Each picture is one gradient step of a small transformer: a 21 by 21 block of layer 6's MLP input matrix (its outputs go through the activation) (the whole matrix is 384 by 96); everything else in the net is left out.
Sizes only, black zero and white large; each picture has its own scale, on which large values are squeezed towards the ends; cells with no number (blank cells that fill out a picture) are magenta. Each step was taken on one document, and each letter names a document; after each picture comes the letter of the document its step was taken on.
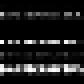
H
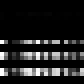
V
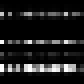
H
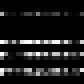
V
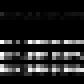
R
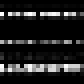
H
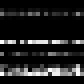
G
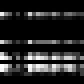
R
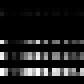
V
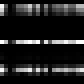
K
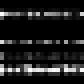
H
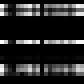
K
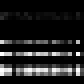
G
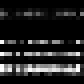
G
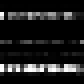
H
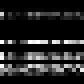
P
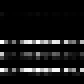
V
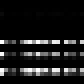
V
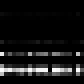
G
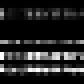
R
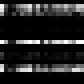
K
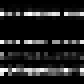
H
